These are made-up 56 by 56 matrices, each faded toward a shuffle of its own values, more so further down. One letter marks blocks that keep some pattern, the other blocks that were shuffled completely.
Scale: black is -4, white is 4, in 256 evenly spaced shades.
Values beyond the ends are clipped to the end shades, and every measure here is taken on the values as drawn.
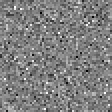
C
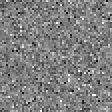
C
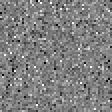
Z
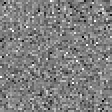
C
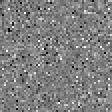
C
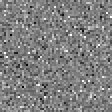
Z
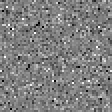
C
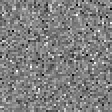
C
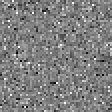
C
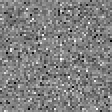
C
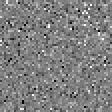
C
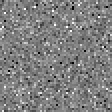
Z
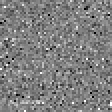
C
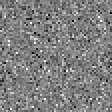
C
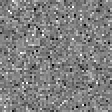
C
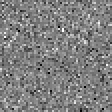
Z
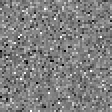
C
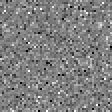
C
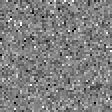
Z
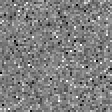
Z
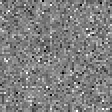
C
